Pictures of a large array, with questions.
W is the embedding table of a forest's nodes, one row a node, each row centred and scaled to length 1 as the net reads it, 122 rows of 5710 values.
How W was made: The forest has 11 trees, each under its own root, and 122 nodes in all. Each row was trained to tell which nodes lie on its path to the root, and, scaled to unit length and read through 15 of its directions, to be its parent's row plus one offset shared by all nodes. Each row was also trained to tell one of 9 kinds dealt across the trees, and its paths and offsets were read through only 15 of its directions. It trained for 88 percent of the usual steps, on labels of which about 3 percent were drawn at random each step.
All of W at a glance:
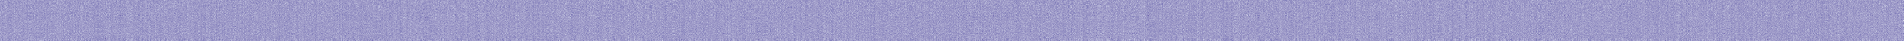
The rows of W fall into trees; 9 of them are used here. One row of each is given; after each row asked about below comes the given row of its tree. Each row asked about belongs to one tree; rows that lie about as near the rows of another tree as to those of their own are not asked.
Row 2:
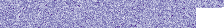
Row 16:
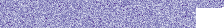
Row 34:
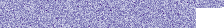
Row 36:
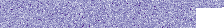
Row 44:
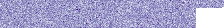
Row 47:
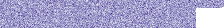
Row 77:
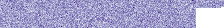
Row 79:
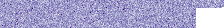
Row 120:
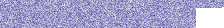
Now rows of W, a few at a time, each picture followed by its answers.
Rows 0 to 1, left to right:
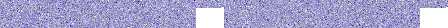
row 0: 34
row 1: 36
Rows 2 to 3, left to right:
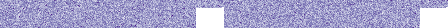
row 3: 16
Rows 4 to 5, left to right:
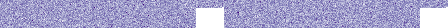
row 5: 47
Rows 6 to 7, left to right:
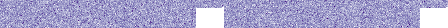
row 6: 79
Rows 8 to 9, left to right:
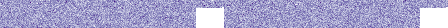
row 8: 47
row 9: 36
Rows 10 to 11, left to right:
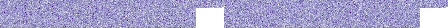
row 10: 44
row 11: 79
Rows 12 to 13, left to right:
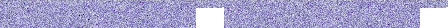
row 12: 36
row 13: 36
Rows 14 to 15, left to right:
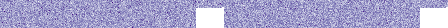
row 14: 77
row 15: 16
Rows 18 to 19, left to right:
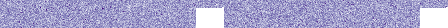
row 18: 44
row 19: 16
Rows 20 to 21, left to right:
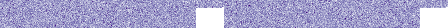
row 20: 44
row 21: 44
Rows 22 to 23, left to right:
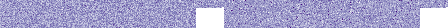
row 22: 77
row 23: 44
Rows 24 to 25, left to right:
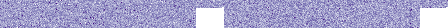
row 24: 47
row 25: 16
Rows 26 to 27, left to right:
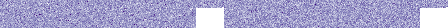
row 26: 79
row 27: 36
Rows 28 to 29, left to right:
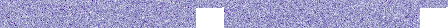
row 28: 36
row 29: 16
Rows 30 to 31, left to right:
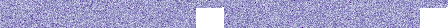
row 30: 34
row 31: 44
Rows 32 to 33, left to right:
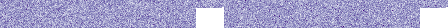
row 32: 79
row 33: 36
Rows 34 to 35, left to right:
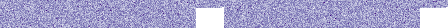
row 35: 2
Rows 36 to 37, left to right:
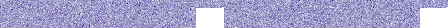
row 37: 16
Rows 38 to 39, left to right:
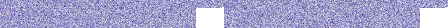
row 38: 47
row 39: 120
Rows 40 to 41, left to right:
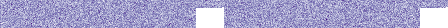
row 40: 36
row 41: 120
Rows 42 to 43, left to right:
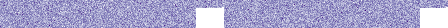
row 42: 44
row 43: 34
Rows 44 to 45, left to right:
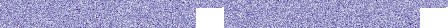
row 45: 44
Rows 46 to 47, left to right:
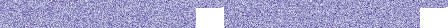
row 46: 44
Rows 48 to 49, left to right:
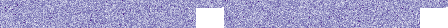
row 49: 47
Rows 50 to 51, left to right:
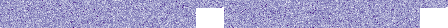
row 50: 16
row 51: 79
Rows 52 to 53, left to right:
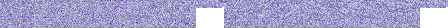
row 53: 2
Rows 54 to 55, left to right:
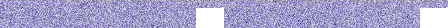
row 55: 44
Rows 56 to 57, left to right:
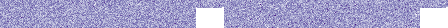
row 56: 79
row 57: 47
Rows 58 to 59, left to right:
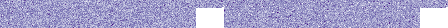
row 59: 16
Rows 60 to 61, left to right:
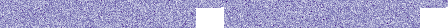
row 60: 79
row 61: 44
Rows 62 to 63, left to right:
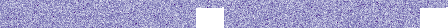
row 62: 47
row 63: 36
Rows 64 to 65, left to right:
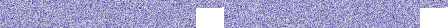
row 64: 47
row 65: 34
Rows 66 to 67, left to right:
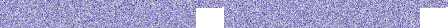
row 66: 16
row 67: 77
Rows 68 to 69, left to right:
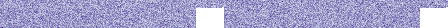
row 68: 2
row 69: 36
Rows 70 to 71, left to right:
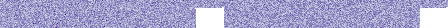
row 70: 77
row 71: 16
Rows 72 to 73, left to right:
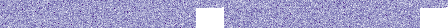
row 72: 44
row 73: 2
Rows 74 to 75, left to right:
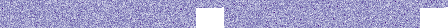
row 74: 120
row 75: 34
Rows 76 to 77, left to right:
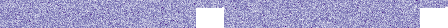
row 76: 2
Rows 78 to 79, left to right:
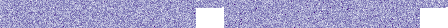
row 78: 77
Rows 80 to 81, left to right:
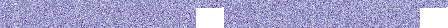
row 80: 34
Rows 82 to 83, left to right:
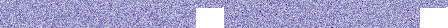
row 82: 16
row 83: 47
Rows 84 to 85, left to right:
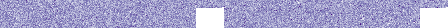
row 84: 36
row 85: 34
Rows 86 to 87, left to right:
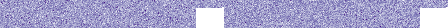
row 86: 34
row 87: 79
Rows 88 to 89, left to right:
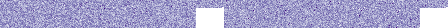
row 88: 16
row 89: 36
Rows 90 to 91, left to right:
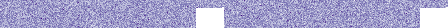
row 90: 36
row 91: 77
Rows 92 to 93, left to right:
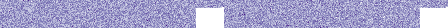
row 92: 34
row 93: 77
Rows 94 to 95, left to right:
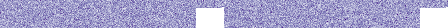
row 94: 36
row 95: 34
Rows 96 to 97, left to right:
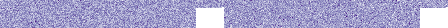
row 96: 34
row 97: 79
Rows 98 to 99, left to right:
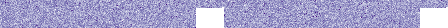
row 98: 47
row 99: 16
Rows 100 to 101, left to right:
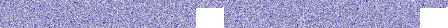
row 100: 16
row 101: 16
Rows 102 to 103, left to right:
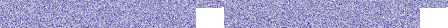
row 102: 34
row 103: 36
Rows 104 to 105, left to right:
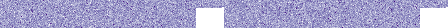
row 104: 36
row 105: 77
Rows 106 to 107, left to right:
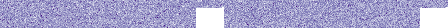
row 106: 47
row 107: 79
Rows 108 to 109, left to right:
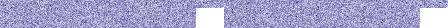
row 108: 79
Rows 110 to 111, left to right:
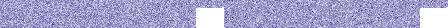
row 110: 47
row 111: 47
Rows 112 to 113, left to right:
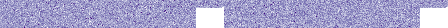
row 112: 47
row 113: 16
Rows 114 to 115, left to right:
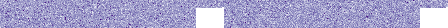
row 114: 34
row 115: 44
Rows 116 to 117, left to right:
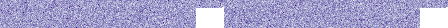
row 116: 44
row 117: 79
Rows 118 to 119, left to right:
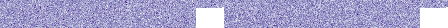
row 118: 44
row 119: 34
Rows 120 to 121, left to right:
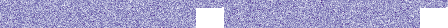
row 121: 44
